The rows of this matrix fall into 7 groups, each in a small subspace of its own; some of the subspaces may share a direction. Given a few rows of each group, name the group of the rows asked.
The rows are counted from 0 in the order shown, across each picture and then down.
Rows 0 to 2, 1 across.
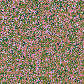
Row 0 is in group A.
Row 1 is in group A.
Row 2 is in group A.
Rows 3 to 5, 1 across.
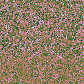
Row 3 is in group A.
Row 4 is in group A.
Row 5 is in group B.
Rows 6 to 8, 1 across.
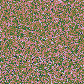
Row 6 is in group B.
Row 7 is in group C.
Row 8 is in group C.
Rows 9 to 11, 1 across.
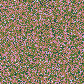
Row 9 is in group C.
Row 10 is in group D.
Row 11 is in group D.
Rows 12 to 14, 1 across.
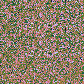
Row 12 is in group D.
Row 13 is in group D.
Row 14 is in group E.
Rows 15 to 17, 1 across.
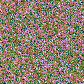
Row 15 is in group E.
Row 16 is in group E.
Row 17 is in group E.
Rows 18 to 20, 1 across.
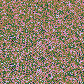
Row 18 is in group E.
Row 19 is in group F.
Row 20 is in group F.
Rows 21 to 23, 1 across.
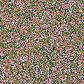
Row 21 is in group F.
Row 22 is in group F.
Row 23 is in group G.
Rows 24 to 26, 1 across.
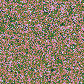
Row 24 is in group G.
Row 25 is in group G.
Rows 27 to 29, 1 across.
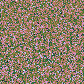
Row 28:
G
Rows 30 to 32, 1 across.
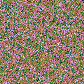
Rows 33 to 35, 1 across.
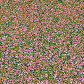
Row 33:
B
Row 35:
C
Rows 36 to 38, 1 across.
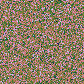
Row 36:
B
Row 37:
A
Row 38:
C
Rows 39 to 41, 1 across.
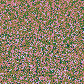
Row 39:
D
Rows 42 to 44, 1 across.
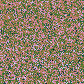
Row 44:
E
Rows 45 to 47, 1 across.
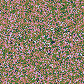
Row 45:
G
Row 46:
B
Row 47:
A
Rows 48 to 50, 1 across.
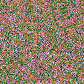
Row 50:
C
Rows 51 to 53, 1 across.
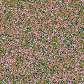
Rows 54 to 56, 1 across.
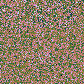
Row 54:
G
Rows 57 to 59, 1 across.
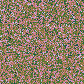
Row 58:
E
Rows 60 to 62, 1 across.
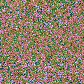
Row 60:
G
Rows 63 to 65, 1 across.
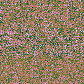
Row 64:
E
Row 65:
B
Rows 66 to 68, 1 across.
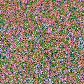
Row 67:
D
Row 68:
G
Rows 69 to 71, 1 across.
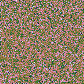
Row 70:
C
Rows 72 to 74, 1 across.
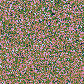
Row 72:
B
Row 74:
E
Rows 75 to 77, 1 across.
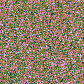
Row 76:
C
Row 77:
G
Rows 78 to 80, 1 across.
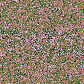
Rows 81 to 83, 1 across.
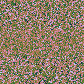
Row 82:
B
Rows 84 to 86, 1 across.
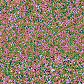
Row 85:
E
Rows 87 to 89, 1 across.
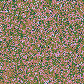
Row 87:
A
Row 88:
C
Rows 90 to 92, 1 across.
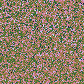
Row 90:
E
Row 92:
E
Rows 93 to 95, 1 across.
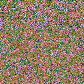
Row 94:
D
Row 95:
D
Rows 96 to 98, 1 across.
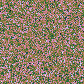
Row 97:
G
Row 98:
A
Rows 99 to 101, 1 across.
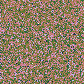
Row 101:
D
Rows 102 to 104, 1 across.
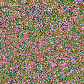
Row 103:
C
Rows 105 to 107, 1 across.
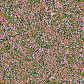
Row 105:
B
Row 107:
F
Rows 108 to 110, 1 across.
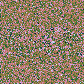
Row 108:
C
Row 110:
C
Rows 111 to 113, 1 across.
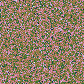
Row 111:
C
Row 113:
G
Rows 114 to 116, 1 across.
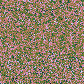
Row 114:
C
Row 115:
G
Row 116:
F
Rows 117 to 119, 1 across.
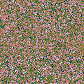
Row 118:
A
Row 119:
A
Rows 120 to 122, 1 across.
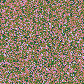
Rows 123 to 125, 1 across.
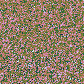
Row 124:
A
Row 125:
A
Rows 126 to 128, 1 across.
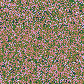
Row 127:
E
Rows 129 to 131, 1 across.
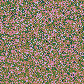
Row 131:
G
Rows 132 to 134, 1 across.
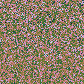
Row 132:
F
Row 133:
D
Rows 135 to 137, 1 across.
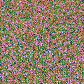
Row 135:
F
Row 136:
G
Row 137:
E
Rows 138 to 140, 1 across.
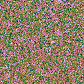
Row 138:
B
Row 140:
A
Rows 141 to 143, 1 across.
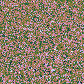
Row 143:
B
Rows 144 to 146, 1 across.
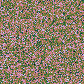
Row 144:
F
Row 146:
A
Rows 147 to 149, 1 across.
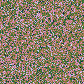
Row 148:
C
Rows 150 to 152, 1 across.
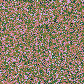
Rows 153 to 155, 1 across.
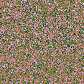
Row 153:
E
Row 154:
G
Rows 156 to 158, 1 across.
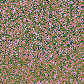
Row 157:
G
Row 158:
C
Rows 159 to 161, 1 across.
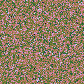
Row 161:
A
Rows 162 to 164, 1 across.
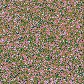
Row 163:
A
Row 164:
D
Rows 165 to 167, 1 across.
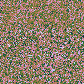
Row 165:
D
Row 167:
B
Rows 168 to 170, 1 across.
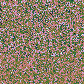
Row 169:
G
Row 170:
E
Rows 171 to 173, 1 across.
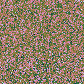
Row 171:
B
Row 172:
G
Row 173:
E
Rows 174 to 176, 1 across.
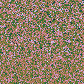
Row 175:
B
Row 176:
B
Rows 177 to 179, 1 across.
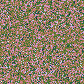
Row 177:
D
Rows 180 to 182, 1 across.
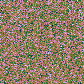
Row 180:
D
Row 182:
C
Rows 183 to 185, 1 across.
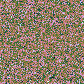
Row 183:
E
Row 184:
A
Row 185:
F
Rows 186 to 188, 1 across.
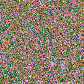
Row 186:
C
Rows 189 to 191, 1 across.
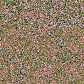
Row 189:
D
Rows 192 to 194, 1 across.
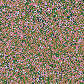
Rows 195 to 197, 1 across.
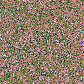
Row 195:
C
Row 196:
E
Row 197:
A
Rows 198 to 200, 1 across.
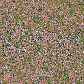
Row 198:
E
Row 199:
E
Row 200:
A
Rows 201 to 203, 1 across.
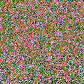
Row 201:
A
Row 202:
B
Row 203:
D
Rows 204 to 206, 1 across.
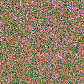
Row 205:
C
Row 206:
B
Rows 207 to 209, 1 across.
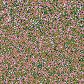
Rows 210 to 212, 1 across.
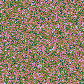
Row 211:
F
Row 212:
E
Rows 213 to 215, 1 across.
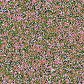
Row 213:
A
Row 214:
E
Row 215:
B
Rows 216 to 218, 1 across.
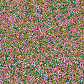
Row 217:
C
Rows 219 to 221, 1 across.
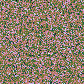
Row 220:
D
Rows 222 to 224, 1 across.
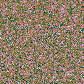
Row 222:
G
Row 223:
E
